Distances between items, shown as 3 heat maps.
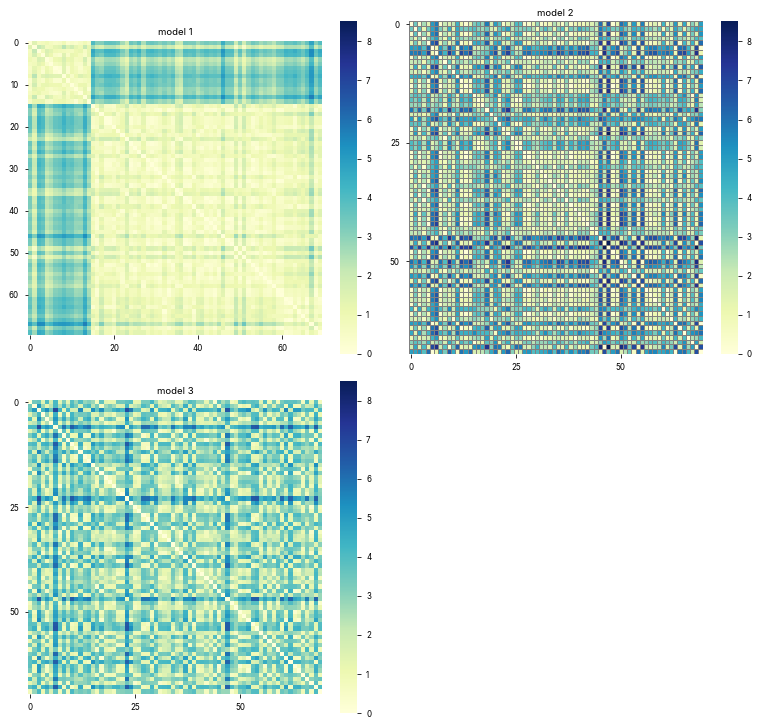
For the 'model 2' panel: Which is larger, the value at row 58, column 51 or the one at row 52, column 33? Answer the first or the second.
the first
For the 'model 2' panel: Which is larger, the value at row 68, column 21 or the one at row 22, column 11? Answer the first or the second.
the first
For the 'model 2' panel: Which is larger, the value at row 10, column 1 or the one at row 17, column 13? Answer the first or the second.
the second
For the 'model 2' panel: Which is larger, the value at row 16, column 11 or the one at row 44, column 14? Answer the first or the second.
the second
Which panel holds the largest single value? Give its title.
model 2
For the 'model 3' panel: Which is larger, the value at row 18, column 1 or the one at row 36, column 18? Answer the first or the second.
the first
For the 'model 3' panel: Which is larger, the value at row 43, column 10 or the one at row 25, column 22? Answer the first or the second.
the first
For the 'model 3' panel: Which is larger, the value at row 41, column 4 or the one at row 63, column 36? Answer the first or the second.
the second
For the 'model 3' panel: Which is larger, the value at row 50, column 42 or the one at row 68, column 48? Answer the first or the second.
the second
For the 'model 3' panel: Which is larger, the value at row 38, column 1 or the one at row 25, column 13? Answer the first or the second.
the second
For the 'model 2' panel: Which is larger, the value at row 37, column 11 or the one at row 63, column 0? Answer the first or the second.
the second
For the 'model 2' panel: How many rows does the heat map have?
70
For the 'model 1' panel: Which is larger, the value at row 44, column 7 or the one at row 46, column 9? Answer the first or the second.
the second
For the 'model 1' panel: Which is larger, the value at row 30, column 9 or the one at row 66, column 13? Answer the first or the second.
the second
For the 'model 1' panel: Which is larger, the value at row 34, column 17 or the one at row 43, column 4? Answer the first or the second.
the second
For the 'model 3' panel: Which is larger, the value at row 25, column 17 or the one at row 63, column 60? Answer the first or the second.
the second
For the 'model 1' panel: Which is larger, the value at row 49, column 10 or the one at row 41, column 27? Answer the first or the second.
the first
